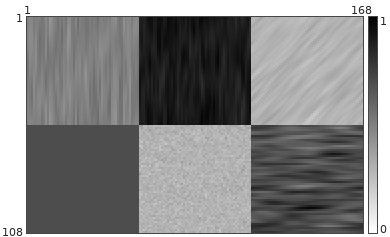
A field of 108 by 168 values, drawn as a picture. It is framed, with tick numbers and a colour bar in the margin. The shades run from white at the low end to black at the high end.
The table splits into 2 rows of 3 panels. Panel 1,1: middling, streaked downward, faint in contrast. Panel 1,2: very high, streaked downward, faint in contrast. Panel 1,3: low, slanting up to the right, faint in contrast. Panel 2,1: high, flat. Panel 2,2: low, fine-grained, faint in contrast. Panel 2,3: high, streaked across.
